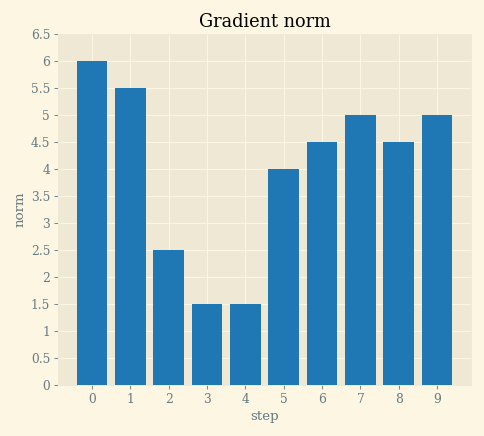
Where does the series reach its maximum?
0
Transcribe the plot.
Title: Gradient norm
x-axis: step, ticks 0 1 2 3 4 5 6 7 8 9
y-axis: norm, ticks 0 0.5 1 1.5 2 2.5 3 3.5 4 4.5 5 5.5 6 6.5
Values:
6 5.5 2.5 1.5 1.5 4 4.5 5 4.5 5
